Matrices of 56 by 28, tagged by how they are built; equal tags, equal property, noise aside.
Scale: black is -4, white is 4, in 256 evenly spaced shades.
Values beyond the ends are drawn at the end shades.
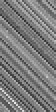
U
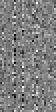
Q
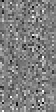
Q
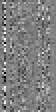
Q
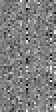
Q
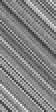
U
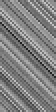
U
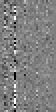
Q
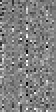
Q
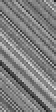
U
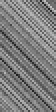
U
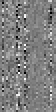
Q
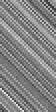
U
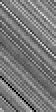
U
